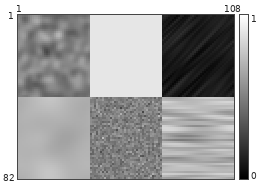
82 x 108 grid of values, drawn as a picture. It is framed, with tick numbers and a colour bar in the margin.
The table splits into 2 rows of 3 panels. Panel 1,1: middling, blotchy. Panel 1,2: very high, flat. Panel 1,3: very low, slanting up to the right, faint in contrast. Panel 2,1: high, smooth, faint in contrast. Panel 2,2: middling, fine-grained. Panel 2,3: high, streaked across.
